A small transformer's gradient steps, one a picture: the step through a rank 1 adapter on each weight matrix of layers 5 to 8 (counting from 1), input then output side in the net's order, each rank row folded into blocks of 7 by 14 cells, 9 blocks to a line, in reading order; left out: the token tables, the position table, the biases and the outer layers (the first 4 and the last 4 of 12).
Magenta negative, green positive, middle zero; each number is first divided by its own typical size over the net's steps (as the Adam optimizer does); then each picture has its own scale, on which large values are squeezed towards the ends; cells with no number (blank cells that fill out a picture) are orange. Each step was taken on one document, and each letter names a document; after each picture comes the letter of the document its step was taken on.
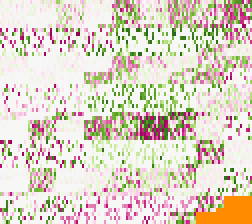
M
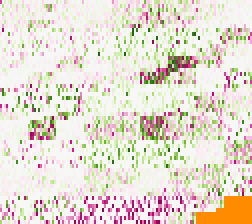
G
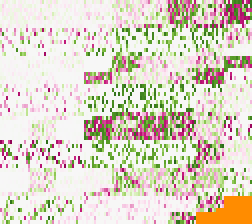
M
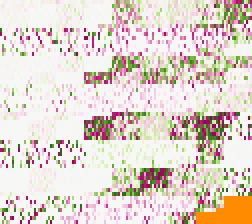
M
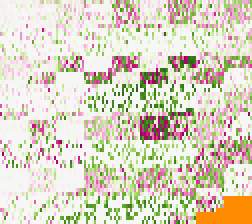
M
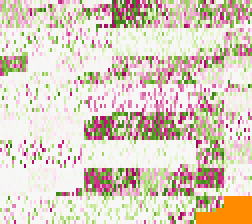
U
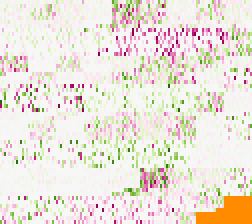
G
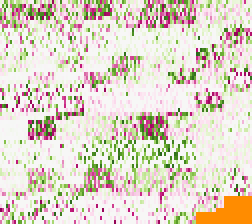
G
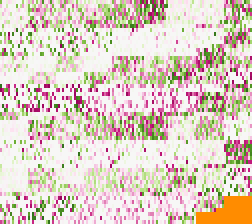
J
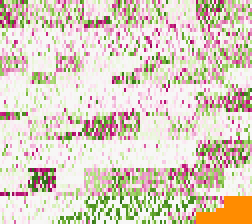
U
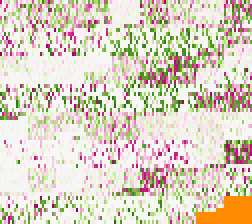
J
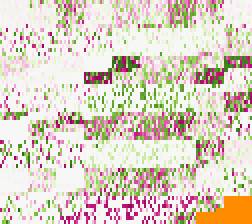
M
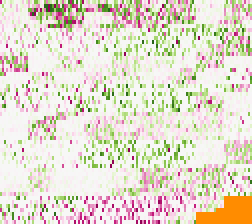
G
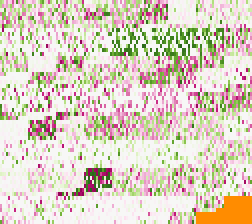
J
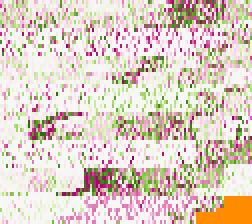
U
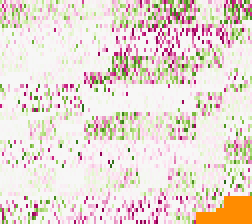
G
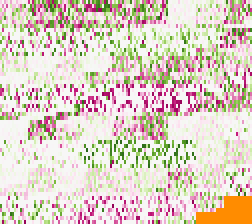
J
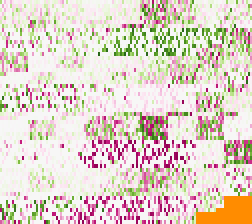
J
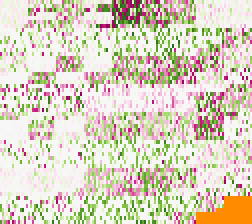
J
